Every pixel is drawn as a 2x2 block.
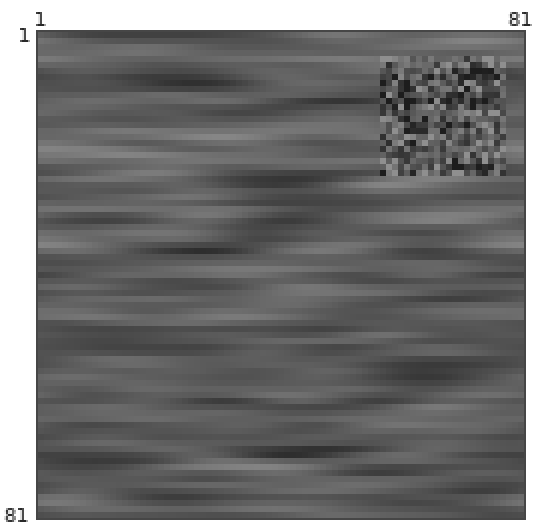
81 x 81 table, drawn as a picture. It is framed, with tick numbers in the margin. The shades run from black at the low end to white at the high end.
The grain runs across in streaks. The top right is the roughest part. Neither half mirrors the other. An odd patch, rougher than its surroundings, sits in the top right. There is no overall slope.
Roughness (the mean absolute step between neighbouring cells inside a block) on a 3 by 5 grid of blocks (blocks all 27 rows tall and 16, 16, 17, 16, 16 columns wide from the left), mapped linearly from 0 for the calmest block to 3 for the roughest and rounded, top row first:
0 0 0 2 3 / 0 0 0 0 0 / 0 0 0 0 0
